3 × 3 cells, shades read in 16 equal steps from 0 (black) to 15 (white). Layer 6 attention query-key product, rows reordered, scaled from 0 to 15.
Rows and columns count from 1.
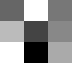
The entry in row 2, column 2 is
4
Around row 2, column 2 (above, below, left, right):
15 0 11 8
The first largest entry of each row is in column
2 1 1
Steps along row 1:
up down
